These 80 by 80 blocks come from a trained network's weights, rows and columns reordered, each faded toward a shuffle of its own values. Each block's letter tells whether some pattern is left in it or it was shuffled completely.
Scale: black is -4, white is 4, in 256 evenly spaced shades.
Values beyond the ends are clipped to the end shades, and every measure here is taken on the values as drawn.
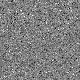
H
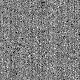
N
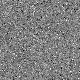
H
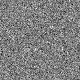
N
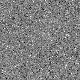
H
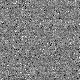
N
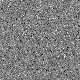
H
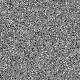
H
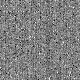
N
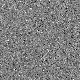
H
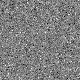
H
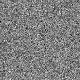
N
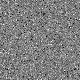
H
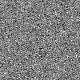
H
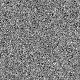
H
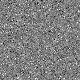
H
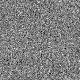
N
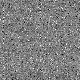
N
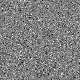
H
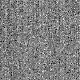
N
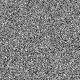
H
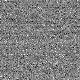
N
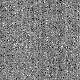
N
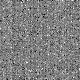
N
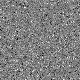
H
